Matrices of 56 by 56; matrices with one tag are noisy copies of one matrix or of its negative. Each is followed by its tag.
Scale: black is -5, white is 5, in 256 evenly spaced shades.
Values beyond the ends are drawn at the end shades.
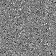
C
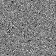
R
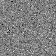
R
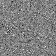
R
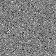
R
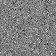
C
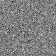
R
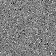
C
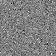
C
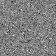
R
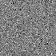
C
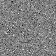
R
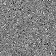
C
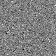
R
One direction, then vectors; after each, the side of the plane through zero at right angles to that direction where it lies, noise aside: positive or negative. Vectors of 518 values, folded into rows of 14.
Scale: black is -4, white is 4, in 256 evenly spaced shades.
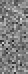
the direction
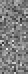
negative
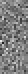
negative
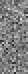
positive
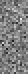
positive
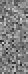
positive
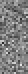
negative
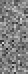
positive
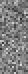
negative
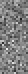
negative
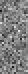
positive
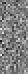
positive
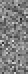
negative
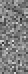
negative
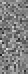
negative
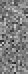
positive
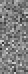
negative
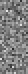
negative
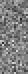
negative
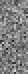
positive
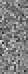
negative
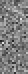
positive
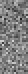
negative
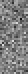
negative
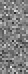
positive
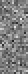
positive
